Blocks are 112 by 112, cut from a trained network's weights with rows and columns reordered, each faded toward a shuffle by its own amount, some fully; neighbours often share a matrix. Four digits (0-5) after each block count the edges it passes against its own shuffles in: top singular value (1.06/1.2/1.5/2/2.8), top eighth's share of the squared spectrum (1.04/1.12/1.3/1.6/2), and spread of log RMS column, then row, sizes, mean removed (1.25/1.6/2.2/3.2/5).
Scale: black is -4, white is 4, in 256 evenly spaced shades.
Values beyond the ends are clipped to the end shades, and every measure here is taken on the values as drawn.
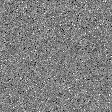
0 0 0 0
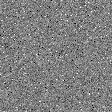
0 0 0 0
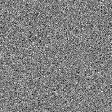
3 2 1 0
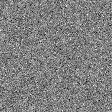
0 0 0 0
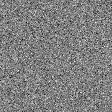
0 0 0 0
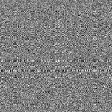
5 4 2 3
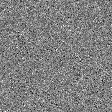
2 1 0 0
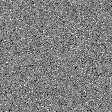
0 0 0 0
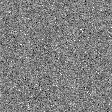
1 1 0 0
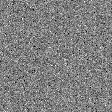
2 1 0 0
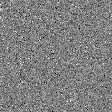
3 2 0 1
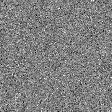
2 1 0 0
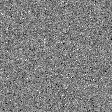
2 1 0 0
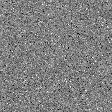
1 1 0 0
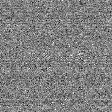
3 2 1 1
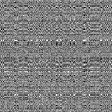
5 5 3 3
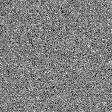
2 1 0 0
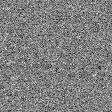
1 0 0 0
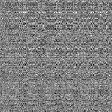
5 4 2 3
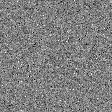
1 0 0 0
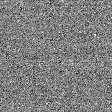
3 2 0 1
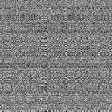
5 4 2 3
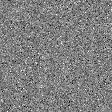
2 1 0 0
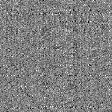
3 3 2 2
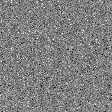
1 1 0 0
